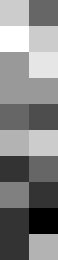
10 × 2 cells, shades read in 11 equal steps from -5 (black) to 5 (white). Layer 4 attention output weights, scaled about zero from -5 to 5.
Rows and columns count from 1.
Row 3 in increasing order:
1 4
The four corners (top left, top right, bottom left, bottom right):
3 -1 -3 2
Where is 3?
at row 1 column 1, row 2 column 2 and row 6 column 2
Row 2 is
5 3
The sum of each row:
2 8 5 2 -3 5 -4 -3 -8 -1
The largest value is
5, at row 2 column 1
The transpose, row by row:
3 5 1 1 -1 2 -3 0 -3 -3 | -1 3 4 1 -2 3 -1 -3 -5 2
